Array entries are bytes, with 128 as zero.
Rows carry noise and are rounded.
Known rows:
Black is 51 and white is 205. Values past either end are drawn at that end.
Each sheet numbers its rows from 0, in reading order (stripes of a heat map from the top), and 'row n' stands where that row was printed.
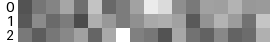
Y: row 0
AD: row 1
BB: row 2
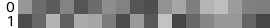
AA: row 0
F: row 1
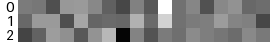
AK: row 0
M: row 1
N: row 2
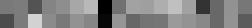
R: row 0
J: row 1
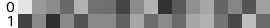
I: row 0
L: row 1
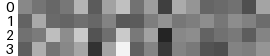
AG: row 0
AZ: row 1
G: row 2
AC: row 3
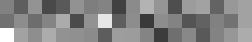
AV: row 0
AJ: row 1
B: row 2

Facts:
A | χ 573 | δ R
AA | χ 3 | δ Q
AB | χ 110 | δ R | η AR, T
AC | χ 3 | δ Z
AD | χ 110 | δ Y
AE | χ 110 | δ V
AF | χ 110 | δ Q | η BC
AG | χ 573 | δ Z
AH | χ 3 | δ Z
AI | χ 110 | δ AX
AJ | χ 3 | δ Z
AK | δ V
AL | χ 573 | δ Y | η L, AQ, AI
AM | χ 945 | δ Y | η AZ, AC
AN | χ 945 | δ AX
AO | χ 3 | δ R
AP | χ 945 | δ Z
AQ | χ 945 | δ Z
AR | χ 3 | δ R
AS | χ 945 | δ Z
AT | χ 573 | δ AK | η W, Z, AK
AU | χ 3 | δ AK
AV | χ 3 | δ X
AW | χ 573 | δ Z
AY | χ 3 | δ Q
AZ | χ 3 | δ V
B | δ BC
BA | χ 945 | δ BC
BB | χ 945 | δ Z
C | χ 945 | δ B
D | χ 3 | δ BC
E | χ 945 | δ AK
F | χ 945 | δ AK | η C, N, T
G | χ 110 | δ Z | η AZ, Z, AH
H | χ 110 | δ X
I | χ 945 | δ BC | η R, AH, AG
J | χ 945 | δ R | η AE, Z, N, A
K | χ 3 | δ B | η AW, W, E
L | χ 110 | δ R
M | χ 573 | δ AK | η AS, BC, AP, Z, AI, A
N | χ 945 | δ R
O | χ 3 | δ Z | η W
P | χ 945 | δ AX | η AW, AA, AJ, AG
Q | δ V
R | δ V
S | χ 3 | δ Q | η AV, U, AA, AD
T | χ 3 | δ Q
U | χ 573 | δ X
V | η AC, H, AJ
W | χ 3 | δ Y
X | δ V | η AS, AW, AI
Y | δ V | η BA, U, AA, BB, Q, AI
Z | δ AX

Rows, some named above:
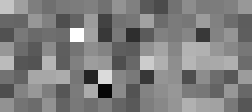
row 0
D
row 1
AE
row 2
AR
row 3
AA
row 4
Q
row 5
O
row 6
A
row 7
AY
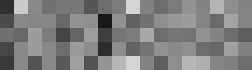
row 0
AM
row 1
AO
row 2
AE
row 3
AO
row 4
AL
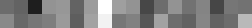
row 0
AQ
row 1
BB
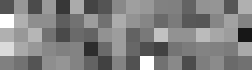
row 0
W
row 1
BC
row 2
AF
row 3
K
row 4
AK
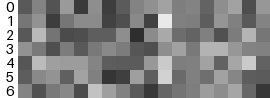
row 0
W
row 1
E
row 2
H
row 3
AA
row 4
V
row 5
AT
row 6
T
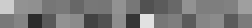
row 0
D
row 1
E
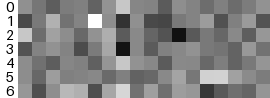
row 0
AI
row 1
AB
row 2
C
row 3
A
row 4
AI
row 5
S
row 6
Z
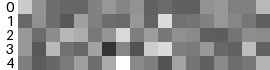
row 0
BA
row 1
AU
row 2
AX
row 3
X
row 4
BB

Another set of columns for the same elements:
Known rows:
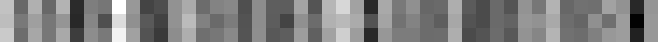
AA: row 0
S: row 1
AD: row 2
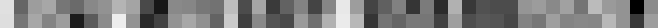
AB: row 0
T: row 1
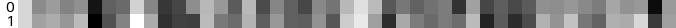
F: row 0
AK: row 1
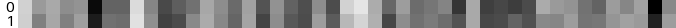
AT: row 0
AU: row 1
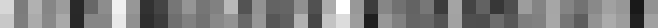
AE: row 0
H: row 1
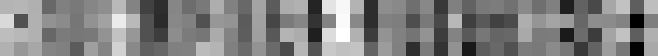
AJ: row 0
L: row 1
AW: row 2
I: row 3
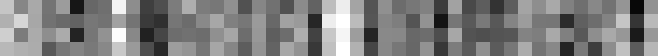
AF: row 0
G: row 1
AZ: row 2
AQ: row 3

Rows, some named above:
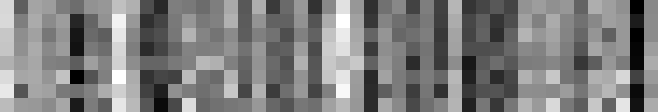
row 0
AO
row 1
AE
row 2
M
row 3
AM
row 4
I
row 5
AK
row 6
AR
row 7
Y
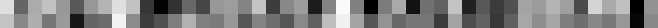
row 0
R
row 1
AF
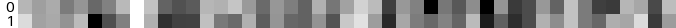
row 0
BC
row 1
AK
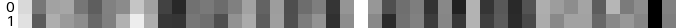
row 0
J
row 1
A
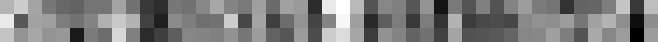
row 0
G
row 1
AR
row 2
AM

